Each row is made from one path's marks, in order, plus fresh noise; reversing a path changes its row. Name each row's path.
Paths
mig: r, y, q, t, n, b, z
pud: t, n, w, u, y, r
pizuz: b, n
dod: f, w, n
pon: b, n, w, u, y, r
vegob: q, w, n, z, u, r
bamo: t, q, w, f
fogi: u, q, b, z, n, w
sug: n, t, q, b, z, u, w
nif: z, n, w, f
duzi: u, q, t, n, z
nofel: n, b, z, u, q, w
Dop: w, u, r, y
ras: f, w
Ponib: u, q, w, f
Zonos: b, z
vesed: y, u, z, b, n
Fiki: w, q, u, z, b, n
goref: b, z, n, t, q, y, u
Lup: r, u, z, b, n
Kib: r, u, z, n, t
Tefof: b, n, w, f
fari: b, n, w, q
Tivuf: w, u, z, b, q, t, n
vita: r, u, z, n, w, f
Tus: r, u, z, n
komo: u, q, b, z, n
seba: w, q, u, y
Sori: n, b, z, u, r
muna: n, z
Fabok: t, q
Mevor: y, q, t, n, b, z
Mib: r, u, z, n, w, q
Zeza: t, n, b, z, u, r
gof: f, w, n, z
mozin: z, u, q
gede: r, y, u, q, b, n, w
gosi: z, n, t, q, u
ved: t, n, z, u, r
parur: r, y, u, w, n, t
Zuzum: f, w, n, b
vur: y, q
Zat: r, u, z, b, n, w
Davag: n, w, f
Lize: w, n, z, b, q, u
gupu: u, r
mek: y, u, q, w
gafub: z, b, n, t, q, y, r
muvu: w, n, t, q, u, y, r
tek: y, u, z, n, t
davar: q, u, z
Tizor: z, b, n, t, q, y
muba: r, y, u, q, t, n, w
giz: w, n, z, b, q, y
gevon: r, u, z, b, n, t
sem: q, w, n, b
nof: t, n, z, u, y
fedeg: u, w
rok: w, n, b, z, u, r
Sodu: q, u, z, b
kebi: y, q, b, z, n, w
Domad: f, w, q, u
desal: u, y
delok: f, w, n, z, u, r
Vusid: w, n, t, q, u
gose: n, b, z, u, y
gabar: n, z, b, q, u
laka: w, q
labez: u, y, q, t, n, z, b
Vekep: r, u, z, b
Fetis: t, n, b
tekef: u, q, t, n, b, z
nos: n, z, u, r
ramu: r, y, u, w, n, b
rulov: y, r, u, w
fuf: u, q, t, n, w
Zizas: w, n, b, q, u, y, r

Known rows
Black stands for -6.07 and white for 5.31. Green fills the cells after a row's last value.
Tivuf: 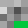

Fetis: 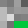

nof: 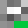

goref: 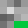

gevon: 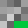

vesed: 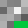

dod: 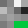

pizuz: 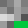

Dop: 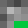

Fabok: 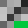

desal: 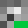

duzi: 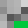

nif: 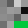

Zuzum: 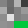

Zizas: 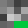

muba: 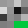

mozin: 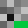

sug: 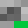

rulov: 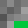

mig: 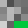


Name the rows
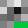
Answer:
fuf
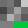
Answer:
delok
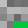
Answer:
labez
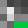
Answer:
gafub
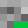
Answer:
Fiki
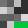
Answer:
bamo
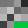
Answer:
vur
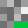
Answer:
gabar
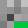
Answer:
gosi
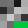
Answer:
Sori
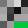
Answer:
laka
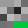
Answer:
gede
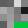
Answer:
Davag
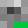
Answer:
fogi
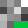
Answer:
Tus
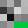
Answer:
davar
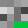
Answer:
parur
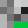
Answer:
gof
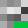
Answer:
tek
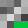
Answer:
Lup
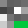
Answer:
Zonos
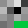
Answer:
fari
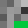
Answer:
vita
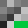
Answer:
Domad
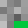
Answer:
tekef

